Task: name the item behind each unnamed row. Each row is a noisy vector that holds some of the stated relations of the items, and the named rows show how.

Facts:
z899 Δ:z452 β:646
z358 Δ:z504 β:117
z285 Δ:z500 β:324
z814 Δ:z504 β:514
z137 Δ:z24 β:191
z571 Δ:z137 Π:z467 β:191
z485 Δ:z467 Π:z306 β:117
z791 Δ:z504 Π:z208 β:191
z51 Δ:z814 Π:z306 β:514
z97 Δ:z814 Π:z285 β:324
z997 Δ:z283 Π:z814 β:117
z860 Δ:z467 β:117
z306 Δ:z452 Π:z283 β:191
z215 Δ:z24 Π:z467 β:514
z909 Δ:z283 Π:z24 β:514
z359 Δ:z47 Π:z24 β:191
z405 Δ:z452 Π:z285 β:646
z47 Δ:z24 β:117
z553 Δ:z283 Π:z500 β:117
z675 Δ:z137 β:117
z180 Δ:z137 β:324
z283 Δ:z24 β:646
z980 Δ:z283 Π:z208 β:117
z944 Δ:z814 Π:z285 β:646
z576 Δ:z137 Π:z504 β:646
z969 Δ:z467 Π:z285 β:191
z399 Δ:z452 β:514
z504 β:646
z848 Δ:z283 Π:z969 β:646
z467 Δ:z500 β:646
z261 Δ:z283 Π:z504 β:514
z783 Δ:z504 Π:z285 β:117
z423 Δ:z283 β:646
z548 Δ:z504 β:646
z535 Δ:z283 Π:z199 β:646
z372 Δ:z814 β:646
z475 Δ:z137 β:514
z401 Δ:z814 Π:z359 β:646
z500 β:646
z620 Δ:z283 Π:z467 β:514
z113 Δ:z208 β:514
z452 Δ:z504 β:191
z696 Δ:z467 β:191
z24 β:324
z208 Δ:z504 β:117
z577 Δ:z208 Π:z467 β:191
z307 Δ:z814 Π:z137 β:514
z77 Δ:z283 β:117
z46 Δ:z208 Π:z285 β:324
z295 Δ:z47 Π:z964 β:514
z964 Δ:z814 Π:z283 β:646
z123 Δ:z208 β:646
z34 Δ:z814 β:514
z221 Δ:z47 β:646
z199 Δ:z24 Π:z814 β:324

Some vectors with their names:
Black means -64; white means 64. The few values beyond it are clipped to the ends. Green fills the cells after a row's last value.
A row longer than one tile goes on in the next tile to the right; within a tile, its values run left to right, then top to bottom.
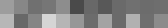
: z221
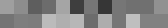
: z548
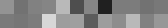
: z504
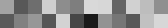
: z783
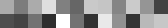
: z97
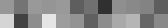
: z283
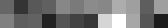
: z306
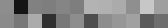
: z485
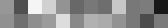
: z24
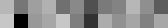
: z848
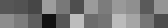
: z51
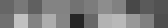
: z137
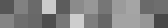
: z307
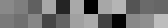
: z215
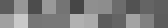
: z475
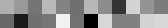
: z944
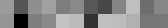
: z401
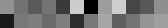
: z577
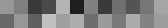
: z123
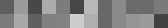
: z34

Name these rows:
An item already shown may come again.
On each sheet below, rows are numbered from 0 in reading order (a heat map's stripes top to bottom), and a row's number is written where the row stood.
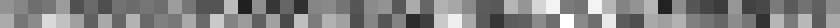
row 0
z221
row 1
z500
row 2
z359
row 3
z285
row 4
z576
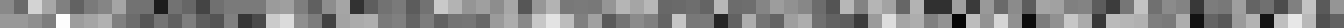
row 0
z180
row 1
z791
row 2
z553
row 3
z77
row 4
z295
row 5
z467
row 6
z401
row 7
z964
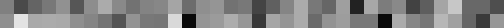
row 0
z675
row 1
z535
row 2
z199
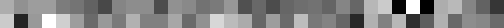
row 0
z423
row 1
z221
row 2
z571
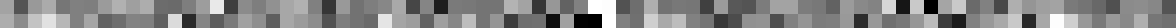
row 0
z77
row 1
z909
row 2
z504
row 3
z969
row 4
z261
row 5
z620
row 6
z423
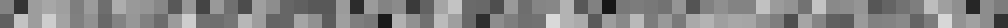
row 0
z208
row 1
z475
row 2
z199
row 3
z504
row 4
z860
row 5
z696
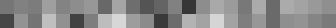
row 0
z452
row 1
z208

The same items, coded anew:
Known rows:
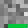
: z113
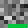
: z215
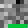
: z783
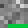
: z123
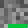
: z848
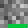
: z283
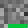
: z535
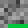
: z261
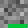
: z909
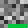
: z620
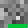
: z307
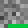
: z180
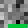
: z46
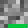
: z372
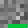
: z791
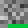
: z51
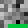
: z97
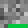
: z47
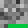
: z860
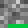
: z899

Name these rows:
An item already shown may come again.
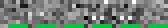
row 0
z576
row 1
z401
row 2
z359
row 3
z571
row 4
z571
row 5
z452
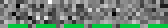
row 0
z285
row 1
z571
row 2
z577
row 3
z860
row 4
z696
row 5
z576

